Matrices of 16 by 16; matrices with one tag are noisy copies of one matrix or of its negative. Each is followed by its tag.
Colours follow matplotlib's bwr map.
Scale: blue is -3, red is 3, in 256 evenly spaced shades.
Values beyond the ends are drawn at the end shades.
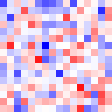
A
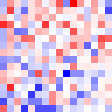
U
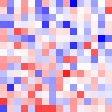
U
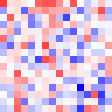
A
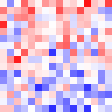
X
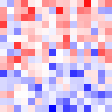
X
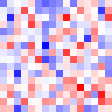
A
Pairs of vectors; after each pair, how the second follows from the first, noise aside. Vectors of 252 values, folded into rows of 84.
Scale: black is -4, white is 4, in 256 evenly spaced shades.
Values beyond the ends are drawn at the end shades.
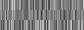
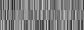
negated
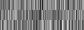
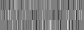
partly zeroed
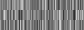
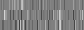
partly zeroed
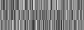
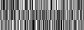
scaled up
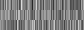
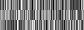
scaled up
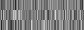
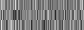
negated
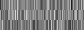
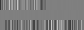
partly zeroed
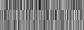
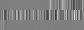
partly zeroed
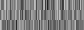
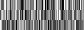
scaled up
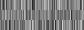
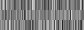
negated
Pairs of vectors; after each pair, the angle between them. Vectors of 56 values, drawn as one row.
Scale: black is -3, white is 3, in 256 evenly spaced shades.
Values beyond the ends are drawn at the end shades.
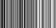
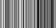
nearly opposite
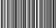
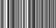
partly aligned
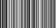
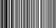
partly aligned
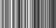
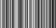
partly aligned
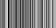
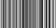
partly aligned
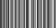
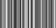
orthogonal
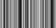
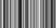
nearly parallel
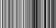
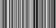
partly aligned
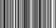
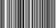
orthogonal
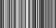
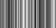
partly aligned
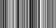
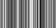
nearly opposite
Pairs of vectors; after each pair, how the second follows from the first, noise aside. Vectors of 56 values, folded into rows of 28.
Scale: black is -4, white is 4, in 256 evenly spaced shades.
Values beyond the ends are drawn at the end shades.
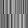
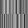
reversed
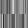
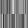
copied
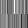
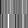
shuffled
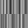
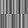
copied
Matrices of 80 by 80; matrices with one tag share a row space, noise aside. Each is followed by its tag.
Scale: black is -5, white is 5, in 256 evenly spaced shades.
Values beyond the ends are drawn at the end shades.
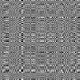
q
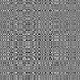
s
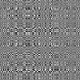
s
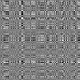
q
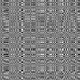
q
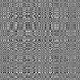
s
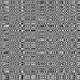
q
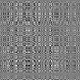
s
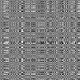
q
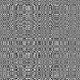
s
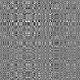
s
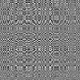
s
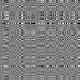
q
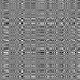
q
